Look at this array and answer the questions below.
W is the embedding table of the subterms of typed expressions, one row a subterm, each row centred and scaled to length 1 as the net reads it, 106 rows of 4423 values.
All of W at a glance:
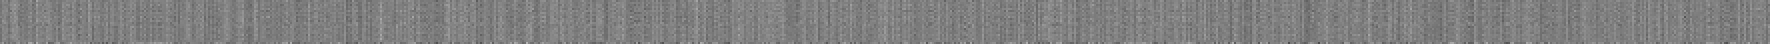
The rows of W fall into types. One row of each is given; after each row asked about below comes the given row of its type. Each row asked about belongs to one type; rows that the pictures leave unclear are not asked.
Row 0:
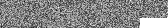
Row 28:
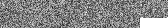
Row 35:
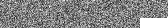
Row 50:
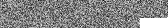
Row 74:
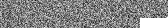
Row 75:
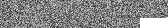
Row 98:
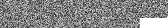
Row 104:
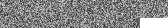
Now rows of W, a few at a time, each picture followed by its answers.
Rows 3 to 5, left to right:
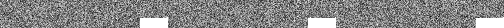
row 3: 104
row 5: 50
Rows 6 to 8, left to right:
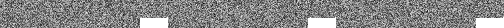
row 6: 74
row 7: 0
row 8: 98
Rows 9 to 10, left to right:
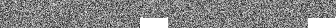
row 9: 75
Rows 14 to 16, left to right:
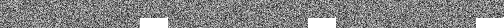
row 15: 35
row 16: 75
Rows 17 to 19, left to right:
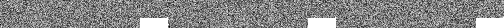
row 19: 98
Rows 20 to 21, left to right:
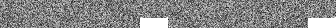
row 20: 74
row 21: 104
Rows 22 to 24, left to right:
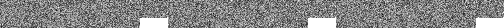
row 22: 0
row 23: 0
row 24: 0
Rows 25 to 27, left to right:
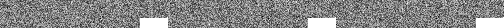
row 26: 50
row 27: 75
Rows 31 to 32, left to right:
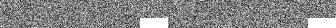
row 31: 50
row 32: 98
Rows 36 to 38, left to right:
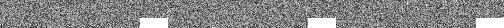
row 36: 0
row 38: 75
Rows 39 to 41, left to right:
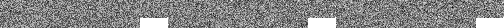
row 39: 28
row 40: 0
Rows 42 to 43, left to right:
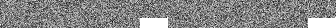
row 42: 0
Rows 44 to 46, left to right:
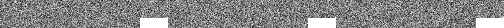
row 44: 75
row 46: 104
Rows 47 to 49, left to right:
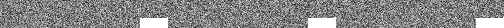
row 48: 98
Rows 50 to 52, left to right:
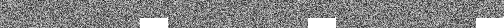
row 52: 98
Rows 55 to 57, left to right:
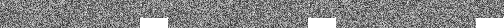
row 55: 28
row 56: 28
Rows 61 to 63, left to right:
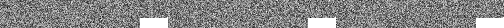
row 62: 74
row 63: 75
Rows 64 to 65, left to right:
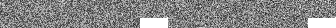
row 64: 104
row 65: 50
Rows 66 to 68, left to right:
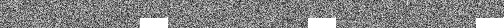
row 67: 104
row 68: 75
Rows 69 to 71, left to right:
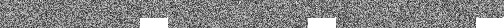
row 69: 98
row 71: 74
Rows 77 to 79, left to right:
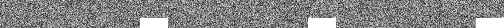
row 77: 0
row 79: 50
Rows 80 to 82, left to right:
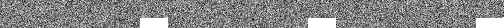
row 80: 104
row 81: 35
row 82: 75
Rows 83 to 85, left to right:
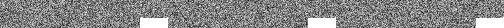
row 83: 28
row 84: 0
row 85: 98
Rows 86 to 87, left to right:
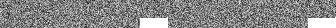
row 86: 74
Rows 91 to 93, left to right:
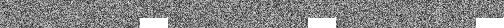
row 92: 74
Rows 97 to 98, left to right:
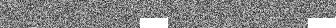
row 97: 50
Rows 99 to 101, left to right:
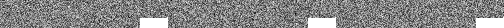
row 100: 98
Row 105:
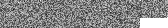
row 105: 98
